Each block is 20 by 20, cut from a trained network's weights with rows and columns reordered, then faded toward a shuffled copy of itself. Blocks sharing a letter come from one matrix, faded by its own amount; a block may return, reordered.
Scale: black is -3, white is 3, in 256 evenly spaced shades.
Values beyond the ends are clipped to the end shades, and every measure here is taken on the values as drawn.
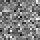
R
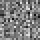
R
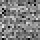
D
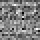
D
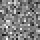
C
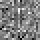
R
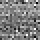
D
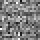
D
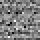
D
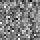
R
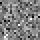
C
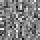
R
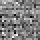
D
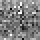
D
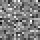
R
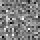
C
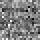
D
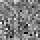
C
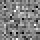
D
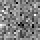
C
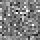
C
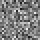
R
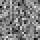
C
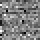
D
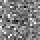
C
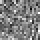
R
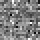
D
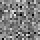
C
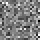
R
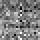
D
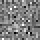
C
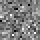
C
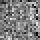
R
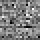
D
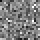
C
